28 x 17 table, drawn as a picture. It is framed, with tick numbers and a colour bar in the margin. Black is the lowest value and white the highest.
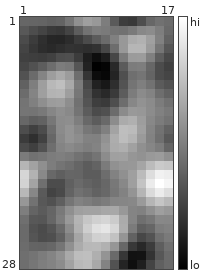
Odd rows or columns: none. Stripes: none. Histogram: bell-shaped. Lone odd cells: none. Grain: blotchy. Ninth with the lowest average: top middle.
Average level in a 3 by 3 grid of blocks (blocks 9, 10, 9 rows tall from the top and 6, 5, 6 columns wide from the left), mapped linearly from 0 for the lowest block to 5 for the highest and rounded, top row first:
102 | 325 | 252
